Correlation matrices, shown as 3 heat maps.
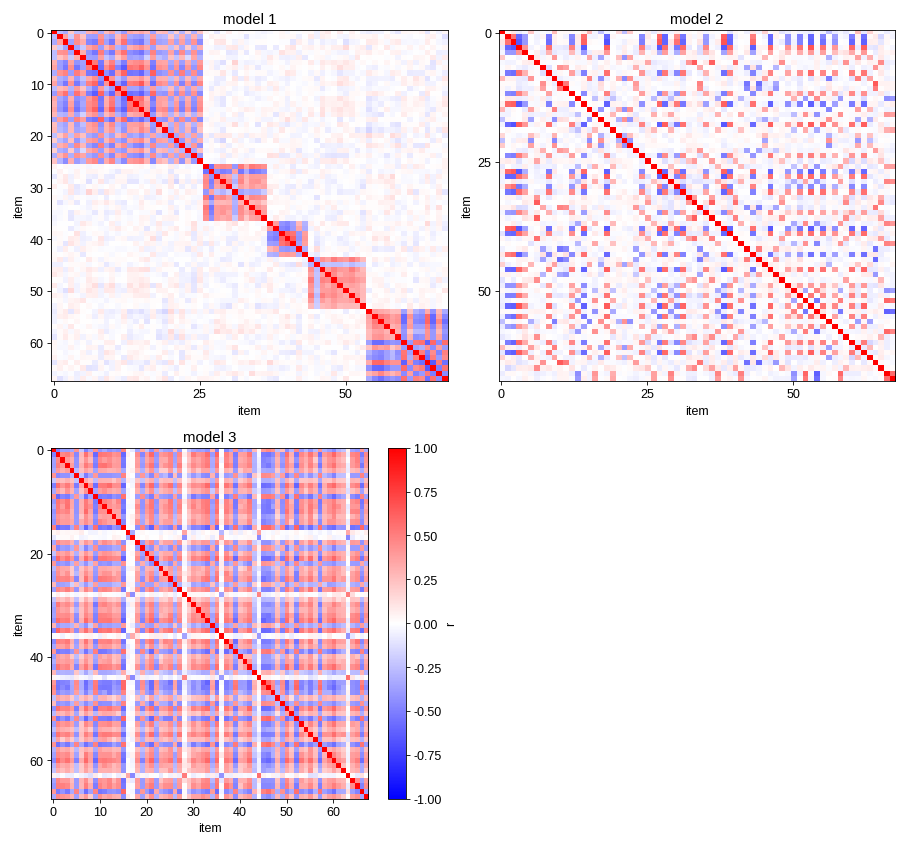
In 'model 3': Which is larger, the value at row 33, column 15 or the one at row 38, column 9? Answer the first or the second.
the second
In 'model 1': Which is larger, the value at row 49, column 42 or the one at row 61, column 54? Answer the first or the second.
the second
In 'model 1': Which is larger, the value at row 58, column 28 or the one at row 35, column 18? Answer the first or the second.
the first
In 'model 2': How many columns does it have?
68
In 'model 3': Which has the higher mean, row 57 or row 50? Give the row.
50
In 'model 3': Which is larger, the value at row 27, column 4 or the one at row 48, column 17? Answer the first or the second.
the first
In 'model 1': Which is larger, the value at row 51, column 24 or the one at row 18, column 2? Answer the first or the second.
the first
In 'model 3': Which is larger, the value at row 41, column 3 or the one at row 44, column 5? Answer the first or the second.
the first
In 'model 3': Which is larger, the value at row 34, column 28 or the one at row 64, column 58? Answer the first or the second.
the second
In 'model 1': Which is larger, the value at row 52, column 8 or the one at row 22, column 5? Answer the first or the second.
the second
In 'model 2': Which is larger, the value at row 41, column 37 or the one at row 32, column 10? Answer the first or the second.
the first
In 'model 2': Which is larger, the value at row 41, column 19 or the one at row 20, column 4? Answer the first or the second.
the first
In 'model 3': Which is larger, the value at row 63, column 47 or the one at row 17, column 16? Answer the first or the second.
the first
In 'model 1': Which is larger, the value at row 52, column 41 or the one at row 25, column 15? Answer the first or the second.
the second
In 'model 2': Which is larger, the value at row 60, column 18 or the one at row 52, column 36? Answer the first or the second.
the first
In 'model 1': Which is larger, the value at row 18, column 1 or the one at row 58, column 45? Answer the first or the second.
the second
